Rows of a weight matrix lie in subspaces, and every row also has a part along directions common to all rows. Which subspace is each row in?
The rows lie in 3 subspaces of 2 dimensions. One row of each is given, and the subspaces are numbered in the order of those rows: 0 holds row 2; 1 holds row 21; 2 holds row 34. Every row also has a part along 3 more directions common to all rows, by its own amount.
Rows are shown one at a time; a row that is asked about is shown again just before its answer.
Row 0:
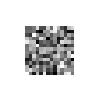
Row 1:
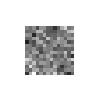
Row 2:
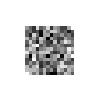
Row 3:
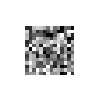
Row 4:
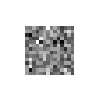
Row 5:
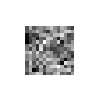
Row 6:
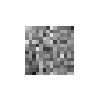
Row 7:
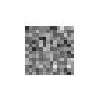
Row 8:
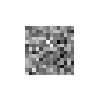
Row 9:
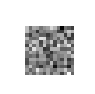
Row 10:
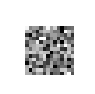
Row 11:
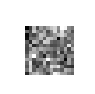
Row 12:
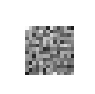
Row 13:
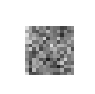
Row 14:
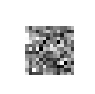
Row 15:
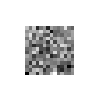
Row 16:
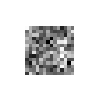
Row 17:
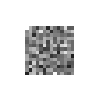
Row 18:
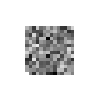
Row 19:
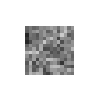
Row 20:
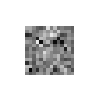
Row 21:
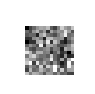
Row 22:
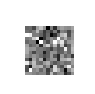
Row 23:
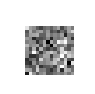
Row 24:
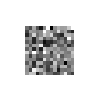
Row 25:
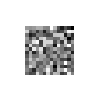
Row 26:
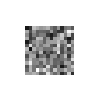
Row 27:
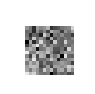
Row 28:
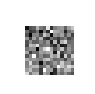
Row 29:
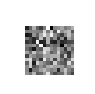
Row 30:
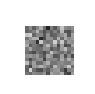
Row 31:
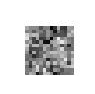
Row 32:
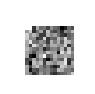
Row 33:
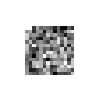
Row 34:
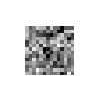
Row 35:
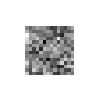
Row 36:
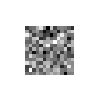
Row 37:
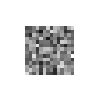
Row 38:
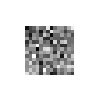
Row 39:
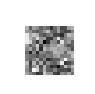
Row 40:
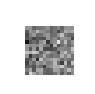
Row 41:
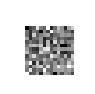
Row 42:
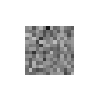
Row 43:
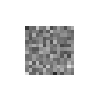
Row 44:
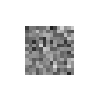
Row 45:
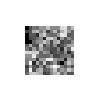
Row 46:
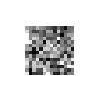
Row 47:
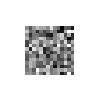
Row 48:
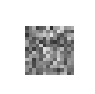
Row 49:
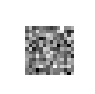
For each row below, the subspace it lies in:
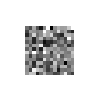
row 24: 2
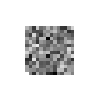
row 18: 0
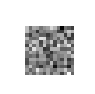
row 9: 2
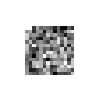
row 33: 1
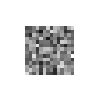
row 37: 0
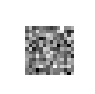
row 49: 2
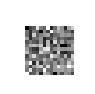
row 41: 0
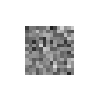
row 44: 2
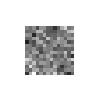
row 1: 0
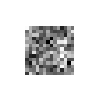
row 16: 1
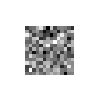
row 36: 2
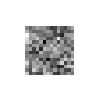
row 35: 1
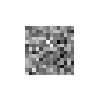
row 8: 1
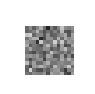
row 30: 2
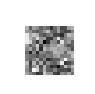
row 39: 1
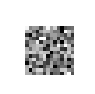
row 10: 2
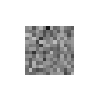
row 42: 2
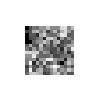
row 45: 1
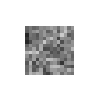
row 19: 1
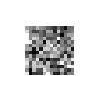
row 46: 1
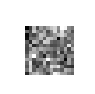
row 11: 1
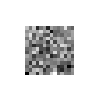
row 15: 0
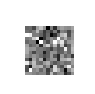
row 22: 2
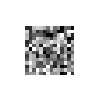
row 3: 2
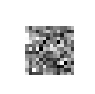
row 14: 1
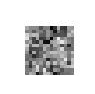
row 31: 1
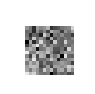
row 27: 0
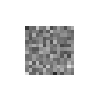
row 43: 0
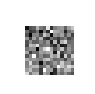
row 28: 0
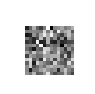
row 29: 2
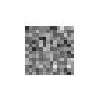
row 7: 2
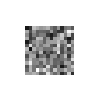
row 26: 2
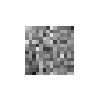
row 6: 0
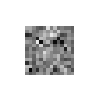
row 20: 2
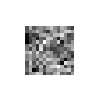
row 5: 1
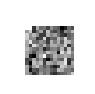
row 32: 1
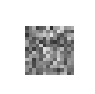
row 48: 2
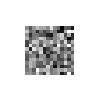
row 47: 2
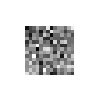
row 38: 0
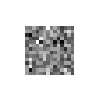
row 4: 2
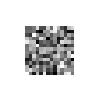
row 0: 0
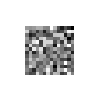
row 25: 2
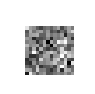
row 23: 1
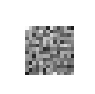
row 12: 0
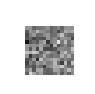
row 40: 1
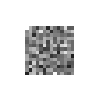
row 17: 0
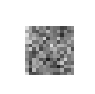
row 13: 1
